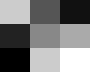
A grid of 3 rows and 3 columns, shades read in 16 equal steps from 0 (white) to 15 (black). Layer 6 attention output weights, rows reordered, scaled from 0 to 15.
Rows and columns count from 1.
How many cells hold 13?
1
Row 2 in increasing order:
5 7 13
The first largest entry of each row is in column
3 1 1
